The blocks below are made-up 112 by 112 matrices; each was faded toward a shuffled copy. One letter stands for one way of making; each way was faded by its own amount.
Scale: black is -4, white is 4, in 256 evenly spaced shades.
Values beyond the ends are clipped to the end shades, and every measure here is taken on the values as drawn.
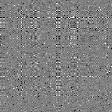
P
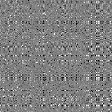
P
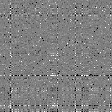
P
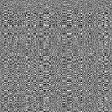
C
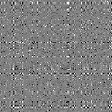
P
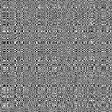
C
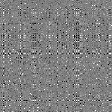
P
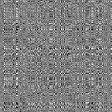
C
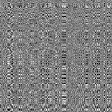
C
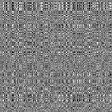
C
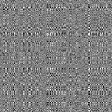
C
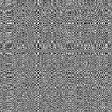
C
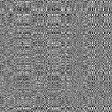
C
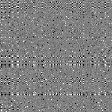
P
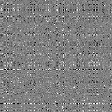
P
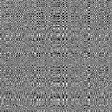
C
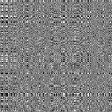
C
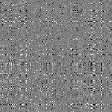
P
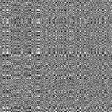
C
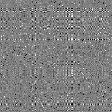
P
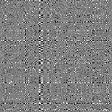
P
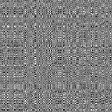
C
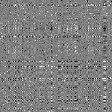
P
